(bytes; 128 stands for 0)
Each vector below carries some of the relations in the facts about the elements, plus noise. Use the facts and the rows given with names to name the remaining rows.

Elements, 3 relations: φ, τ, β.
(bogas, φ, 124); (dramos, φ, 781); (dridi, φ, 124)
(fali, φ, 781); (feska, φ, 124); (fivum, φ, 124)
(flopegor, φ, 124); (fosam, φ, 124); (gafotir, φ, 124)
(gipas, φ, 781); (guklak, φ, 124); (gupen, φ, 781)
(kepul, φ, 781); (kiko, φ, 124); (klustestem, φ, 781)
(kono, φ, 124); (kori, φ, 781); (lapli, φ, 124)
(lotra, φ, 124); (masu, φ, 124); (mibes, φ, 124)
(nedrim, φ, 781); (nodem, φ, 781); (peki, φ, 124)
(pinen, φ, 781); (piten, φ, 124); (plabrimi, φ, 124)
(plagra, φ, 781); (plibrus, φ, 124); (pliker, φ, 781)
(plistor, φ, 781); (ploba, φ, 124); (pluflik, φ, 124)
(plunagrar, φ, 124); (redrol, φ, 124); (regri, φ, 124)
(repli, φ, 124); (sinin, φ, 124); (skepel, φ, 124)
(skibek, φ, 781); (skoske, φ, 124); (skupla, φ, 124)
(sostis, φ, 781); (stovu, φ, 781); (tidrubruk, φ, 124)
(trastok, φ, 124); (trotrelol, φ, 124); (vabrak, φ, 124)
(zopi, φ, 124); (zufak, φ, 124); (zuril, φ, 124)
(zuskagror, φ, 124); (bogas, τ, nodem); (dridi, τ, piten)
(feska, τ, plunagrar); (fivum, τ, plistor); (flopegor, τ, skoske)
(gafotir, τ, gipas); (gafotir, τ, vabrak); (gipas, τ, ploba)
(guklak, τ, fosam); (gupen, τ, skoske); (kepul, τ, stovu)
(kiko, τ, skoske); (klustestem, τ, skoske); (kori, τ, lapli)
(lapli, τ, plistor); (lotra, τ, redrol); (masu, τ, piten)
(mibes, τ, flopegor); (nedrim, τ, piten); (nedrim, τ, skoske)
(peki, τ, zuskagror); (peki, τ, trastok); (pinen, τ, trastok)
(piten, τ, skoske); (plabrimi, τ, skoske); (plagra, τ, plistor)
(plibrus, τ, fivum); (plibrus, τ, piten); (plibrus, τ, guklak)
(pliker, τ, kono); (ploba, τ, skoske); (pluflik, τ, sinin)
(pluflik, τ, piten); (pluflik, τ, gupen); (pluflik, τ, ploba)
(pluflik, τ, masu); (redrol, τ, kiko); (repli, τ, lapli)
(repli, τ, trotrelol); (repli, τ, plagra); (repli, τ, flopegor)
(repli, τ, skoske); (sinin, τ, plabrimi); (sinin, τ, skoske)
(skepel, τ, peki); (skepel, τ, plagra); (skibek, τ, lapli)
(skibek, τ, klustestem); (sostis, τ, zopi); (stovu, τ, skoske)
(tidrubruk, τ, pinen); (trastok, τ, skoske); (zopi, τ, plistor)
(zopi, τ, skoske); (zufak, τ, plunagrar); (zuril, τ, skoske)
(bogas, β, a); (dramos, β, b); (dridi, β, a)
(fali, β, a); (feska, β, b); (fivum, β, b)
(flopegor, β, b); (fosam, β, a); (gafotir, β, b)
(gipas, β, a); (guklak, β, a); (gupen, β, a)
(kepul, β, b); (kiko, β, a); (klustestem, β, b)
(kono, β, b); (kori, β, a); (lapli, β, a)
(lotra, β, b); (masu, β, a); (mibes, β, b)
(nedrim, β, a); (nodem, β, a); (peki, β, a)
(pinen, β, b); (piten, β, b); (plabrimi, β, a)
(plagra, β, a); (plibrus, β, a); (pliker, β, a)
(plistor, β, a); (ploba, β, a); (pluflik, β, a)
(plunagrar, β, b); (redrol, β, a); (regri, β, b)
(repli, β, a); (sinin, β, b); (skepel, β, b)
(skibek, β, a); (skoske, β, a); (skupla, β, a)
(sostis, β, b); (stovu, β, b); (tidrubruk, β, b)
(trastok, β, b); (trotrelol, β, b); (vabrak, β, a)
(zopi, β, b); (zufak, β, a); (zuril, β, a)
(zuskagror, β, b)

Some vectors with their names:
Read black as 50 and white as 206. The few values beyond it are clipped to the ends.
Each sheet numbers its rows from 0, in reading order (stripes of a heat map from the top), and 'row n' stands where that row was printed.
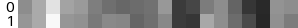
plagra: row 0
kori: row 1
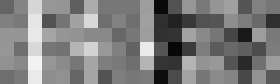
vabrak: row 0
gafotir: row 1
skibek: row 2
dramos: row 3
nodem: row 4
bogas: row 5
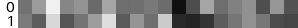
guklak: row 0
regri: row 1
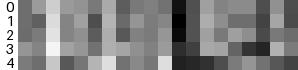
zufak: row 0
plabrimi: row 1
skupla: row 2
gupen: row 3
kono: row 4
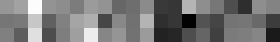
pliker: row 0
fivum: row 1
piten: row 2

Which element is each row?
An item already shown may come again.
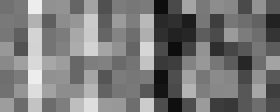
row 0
bogas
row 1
zopi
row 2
skepel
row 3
klustestem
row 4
plistor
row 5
bogas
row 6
masu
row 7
stovu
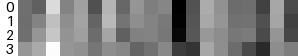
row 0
plabrimi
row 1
ploba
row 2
repli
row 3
kori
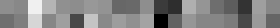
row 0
gipas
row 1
skoske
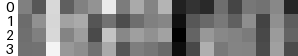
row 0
flopegor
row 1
lapli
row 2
skoske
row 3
pluflik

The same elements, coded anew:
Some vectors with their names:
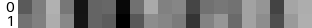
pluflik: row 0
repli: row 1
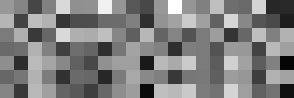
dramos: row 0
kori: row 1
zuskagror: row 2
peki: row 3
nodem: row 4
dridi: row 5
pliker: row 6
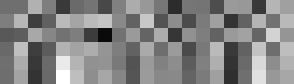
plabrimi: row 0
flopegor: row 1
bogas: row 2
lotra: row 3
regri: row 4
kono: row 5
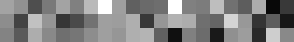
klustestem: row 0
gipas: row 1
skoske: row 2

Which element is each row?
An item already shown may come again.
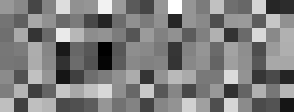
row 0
dramos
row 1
guklak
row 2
regri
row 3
repli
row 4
plibrus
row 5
nedrim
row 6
piten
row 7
plagra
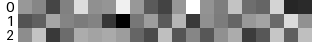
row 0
dramos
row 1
zufak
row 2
zopi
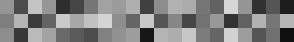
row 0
gupen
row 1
piten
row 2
fali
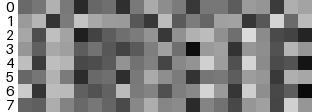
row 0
zuril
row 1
fivum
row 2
skibek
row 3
lapli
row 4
plagra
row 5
zuril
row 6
plistor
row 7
vabrak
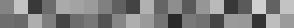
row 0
skepel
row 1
ploba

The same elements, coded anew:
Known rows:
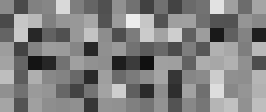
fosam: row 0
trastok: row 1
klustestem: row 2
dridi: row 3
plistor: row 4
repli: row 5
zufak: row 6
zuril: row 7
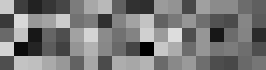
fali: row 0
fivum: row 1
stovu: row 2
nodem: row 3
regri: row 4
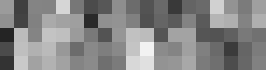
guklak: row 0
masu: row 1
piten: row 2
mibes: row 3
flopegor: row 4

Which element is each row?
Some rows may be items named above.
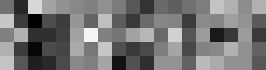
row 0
vabrak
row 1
nedrim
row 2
pinen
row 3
gupen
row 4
plagra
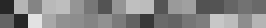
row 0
piten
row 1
vabrak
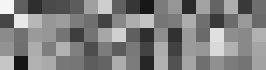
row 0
pliker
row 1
zopi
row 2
zufak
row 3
lapli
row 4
bogas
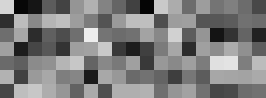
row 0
nodem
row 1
piten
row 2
dramos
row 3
gipas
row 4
skoske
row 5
pluflik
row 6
regri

